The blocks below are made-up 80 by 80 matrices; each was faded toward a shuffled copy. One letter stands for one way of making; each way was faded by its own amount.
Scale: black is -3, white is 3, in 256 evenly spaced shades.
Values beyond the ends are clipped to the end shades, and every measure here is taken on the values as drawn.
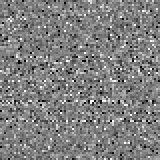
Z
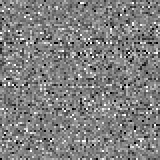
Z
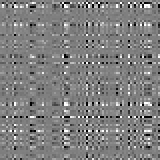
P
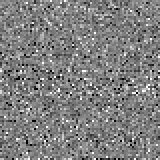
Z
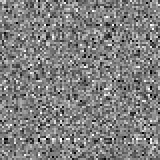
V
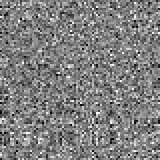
V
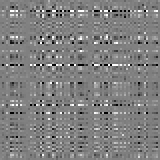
P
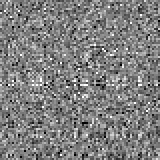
V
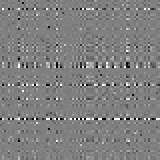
P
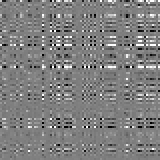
P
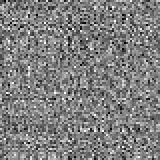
V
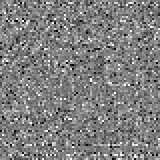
Z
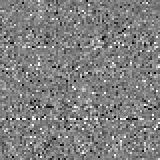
Z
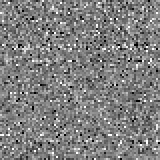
Z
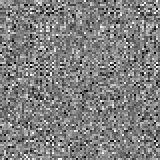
V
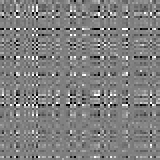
P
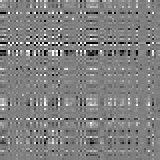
P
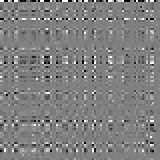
P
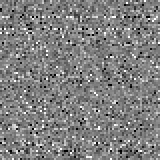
Z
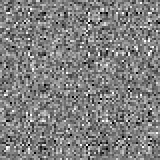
V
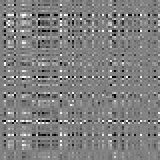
P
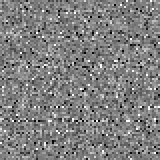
Z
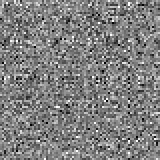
V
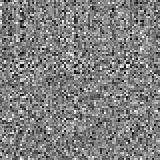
V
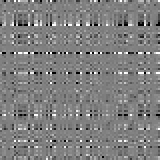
P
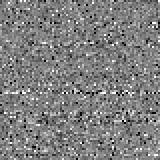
Z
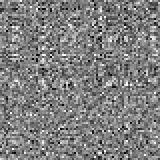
V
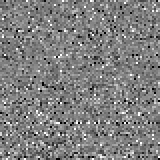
Z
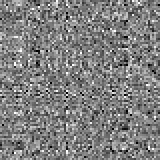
V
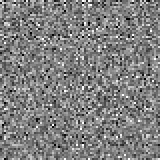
V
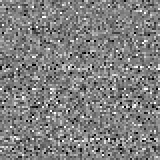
Z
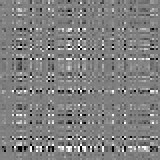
P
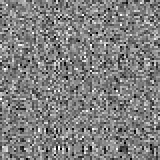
V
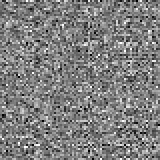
V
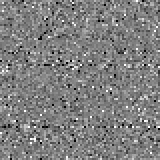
Z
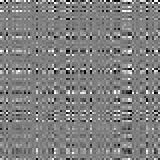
P
